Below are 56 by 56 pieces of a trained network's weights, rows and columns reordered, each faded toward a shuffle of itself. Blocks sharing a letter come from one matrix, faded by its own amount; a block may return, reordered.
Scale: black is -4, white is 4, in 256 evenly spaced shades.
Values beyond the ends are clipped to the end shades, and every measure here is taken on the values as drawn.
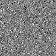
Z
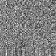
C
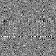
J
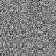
C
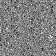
Z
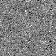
Z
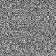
C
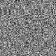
C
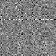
J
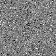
Z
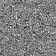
Z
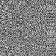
C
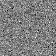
Z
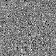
Z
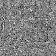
Z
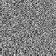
C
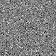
Z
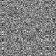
C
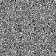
Z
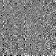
J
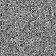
Z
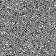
Z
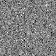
Z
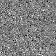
Z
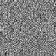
C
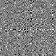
J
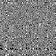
J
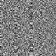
C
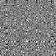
J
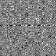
J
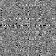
J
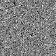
Z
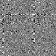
J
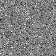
Z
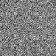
C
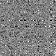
J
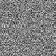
C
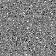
Z
